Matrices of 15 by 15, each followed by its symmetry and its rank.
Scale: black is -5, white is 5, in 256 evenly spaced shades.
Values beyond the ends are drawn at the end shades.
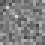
symmetric, full rank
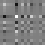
symmetric, rank one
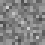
symmetric, full rank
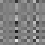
neither, rank one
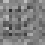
neither, rank three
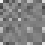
symmetric, rank two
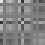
symmetric, rank one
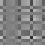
neither, rank one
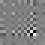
symmetric, rank two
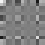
symmetric, rank one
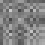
symmetric, rank two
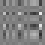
neither, rank one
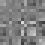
symmetric, rank two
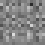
neither, rank three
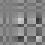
symmetric, rank one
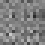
neither, rank three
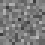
symmetric, full rank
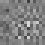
neither, rank three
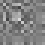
symmetric, rank two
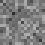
symmetric, full rank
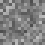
symmetric, full rank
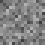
symmetric, full rank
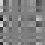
neither, rank one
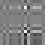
neither, rank one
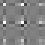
symmetric, rank one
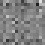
neither, rank three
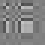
symmetric, rank one
